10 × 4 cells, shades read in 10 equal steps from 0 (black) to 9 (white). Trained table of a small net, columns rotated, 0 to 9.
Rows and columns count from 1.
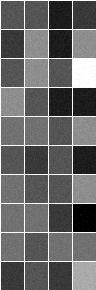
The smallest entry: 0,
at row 8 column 4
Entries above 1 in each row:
3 3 4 2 4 3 4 3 4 4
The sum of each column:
34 35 23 38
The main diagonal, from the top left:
3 5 3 1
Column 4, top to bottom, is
2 5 9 1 5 1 5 0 4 6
